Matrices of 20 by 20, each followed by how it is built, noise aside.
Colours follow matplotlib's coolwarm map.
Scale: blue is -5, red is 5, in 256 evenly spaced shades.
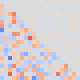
lower triangular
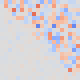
upper triangular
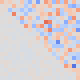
upper triangular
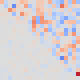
upper triangular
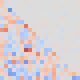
lower triangular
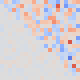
upper triangular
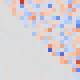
upper triangular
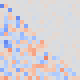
lower triangular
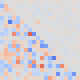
lower triangular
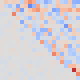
upper triangular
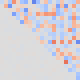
upper triangular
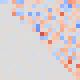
upper triangular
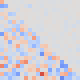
lower triangular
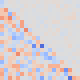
lower triangular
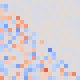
lower triangular
